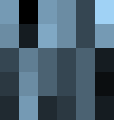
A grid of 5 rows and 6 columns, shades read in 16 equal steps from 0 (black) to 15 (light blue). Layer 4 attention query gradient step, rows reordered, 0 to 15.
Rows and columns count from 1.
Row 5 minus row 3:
-2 2 -4 -1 0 0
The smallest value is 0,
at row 1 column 2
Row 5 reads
3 11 3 4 7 2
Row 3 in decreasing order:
9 7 7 5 5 2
